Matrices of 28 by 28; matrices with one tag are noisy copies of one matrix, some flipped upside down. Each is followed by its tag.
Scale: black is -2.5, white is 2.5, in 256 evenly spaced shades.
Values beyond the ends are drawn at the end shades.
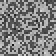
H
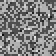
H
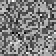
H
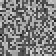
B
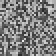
B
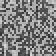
B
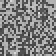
B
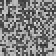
B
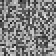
B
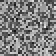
H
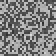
H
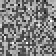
B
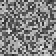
H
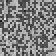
B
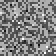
H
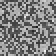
H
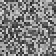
H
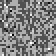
B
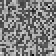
B
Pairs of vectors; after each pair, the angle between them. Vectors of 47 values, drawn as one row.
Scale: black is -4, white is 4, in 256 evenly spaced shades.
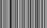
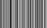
nearly parallel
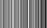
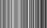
nearly parallel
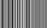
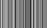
orthogonal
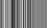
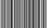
orthogonal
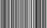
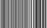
nearly parallel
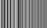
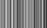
partly aligned
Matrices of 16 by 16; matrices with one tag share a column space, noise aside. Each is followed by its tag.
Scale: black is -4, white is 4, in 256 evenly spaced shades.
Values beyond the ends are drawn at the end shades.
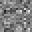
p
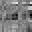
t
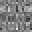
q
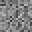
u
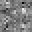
p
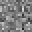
q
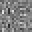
p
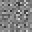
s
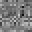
u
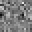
t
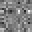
p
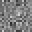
u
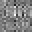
u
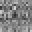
t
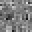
t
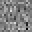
q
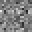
p
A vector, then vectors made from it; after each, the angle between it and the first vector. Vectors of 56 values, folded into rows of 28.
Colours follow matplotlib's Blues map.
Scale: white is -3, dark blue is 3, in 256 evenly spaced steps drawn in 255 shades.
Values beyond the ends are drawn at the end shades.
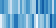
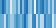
partly aligned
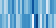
partly opposed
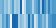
partly aligned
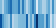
nearly opposite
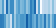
partly opposed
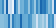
partly aligned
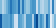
nearly opposite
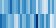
nearly opposite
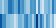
nearly opposite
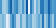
orthogonal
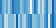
orthogonal
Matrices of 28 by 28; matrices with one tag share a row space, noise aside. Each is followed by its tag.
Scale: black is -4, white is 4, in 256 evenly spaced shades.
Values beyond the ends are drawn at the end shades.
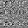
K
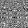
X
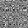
K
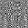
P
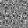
K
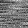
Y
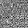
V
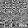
K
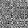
V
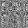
X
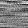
Y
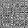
V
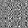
P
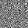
P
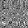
X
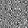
P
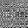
V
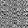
X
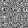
X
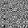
X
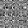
K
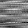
Y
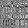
V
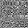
V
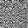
K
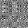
X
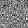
X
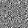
P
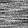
Y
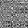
V
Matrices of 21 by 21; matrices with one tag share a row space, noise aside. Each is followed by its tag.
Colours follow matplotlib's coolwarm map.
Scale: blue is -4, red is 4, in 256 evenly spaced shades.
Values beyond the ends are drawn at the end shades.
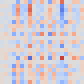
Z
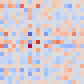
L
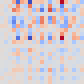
Z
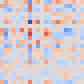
L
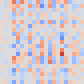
Z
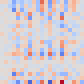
Z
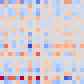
L
